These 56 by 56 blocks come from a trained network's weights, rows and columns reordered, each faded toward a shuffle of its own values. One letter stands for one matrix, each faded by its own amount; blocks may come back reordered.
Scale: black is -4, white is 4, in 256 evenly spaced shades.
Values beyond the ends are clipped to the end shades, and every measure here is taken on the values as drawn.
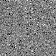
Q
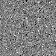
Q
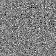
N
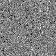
Q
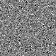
Q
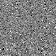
Q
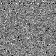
N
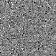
Q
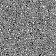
N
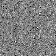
Q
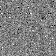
N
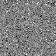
Q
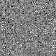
Q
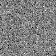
N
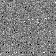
N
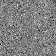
N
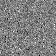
N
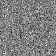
N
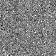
N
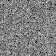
N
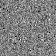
N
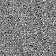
Q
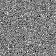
N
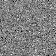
N
